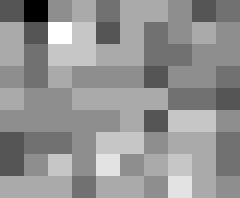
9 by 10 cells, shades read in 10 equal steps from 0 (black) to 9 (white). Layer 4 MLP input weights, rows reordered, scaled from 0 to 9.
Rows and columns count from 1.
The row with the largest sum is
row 9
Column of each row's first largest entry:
4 3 3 3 1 8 5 5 8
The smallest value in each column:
3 0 4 4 3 5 3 4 3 3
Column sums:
43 36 54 50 50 53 42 51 48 39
